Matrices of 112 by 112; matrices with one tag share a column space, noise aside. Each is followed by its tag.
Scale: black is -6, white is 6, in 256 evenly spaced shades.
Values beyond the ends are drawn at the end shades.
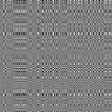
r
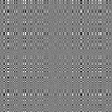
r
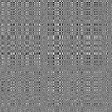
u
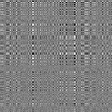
u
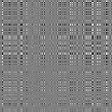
u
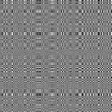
r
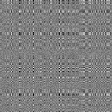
r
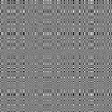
r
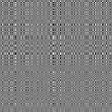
u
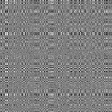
r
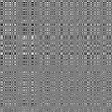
u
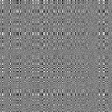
r
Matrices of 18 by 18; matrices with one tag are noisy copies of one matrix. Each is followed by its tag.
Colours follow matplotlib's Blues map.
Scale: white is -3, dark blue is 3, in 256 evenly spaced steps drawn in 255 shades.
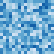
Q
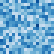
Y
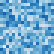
Y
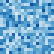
Y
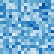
Q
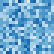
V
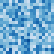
V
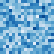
Y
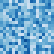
V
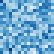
Q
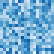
V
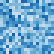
Y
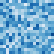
Y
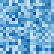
V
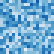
Y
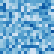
Q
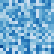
V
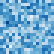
Y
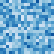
Y
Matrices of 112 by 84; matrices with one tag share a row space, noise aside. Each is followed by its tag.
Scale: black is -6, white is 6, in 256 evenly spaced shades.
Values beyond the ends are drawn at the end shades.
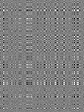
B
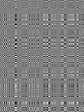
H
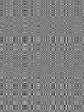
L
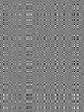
B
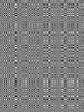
H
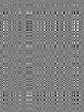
B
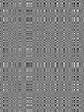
B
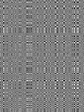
B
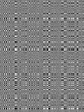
H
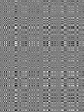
H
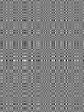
L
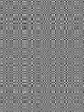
L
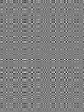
L
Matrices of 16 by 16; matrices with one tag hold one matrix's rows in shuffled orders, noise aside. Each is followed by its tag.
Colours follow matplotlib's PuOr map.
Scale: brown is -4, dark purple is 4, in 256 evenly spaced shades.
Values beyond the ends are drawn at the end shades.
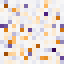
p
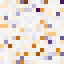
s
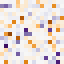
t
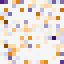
p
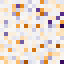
s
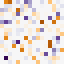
t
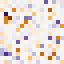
t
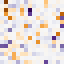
p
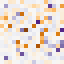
s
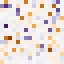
t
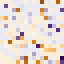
s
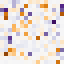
p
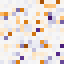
s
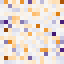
p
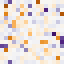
p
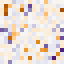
p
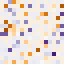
p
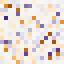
t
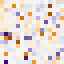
t
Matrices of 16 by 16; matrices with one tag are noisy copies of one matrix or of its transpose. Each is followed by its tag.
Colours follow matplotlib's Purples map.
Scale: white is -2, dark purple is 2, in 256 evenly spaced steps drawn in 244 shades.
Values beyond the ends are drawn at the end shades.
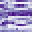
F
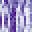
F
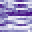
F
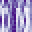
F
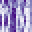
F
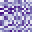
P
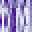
F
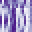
F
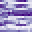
F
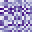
P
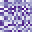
P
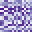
P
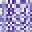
P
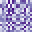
P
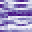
F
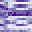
F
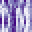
F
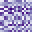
P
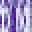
F
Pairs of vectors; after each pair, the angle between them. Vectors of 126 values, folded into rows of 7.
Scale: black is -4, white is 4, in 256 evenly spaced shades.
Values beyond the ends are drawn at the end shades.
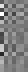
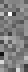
partly aligned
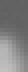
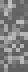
orthogonal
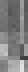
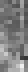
nearly parallel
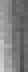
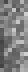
partly opposed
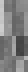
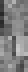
nearly opposite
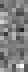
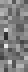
partly aligned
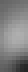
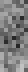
partly opposed
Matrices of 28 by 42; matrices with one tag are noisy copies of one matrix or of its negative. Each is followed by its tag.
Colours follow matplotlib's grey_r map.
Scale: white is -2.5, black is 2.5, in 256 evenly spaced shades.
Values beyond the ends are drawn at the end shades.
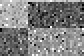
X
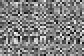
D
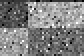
X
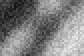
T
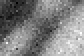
T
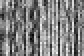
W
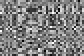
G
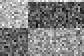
X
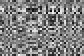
G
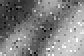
T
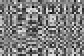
G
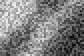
T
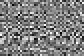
D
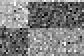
X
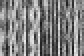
W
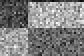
X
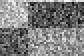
X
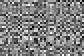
D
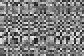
D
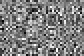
G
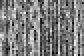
W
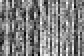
W
